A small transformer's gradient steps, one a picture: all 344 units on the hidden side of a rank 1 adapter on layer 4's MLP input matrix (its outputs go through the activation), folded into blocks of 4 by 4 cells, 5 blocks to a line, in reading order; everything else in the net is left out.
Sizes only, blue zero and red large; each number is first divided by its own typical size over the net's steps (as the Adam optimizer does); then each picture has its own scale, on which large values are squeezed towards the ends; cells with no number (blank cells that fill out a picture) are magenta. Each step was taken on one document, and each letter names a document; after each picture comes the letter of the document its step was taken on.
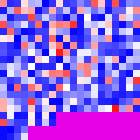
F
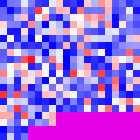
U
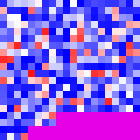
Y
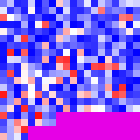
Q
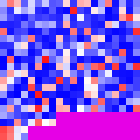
Q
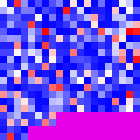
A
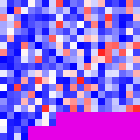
F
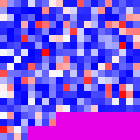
Q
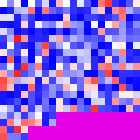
Q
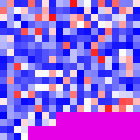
U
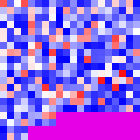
Y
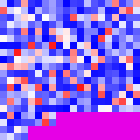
U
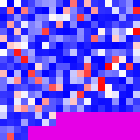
A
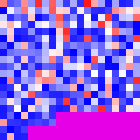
F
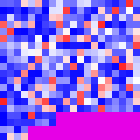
F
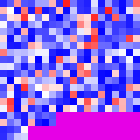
U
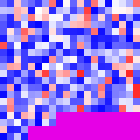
U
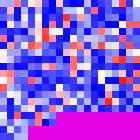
Y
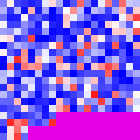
Q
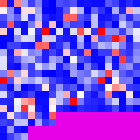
A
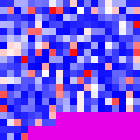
A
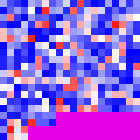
Q
